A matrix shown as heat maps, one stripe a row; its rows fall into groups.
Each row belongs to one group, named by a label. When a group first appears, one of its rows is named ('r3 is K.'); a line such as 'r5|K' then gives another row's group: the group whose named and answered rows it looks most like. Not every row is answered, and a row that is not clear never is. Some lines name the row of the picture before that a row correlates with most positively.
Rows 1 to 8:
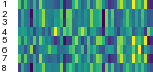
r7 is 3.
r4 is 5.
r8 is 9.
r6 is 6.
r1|3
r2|9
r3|9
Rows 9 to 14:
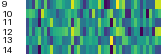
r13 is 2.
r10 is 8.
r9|5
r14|9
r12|5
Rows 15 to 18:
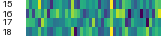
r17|8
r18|2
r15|2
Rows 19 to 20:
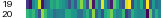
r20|8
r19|6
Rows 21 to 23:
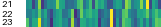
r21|6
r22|2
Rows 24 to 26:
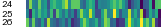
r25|6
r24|5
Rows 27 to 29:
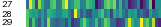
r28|9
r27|5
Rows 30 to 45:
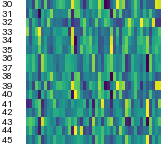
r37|8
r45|6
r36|8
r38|9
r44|9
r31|9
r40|9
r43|8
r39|5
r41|6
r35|2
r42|6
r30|5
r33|2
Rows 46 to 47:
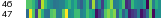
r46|8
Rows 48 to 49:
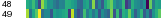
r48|8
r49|2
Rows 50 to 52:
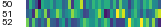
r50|9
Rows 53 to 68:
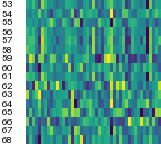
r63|2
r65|5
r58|8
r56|8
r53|8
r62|5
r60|9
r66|3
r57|8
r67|9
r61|8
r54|2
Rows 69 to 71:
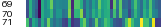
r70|9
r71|3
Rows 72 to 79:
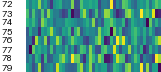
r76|5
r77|6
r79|6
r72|2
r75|9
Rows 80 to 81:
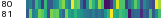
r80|5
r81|5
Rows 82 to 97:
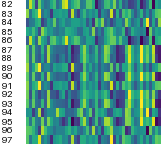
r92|3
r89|2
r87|3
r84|6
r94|6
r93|3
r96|8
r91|2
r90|3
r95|3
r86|5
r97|2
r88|3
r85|8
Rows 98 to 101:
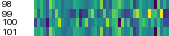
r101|8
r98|8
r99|3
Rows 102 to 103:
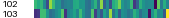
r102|8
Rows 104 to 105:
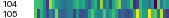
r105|3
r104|8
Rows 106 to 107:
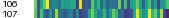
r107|3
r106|2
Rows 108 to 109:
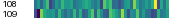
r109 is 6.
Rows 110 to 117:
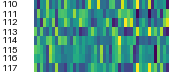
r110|6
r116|8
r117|3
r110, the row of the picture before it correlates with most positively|109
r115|8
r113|3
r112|5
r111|5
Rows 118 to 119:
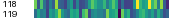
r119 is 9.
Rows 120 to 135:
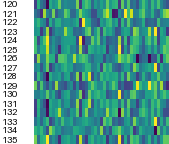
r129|3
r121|5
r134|8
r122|9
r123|6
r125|2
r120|9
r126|5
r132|9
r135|2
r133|6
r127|6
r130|2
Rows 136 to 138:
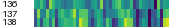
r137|5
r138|5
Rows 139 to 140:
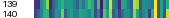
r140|6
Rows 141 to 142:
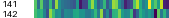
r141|3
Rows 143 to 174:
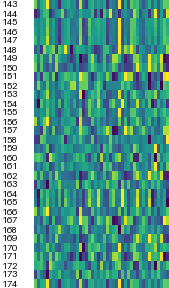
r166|2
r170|2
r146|2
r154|6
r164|6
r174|2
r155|2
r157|5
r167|5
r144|6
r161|6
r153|2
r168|9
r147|2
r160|8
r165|6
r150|3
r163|9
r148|5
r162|3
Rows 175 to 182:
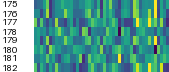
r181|2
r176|6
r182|3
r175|6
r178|9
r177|3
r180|8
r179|6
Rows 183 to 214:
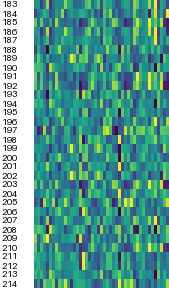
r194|8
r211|9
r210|3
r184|6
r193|9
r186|6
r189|5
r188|9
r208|8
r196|6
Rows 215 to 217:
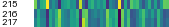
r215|2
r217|9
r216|9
